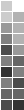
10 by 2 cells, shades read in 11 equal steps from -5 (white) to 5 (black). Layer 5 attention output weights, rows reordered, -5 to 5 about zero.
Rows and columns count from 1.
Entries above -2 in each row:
0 0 1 1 2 2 2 2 2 2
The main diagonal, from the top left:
-3 -2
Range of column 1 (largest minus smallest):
6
